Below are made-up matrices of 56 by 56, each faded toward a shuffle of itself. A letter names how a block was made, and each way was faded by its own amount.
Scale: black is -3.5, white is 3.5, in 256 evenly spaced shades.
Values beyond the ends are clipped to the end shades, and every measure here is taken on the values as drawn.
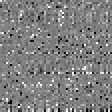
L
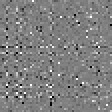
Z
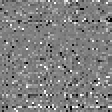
L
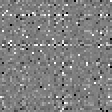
Z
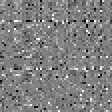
L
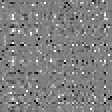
Z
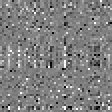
Z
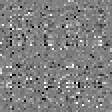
Z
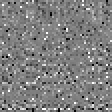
L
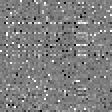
L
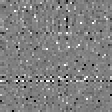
Z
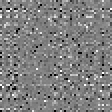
Z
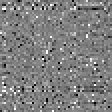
L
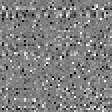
L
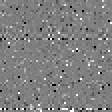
L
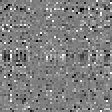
Z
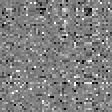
L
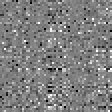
Z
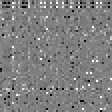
Z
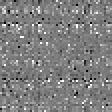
Z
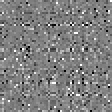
L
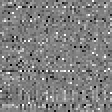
L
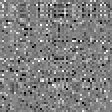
L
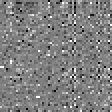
Z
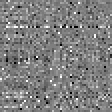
L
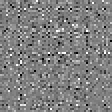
Z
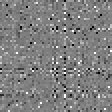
Z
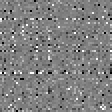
Z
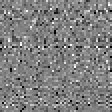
L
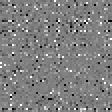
L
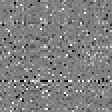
L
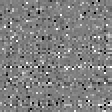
L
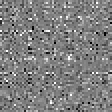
Z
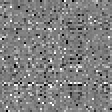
L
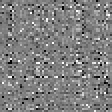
Z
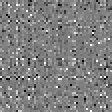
Z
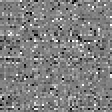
L
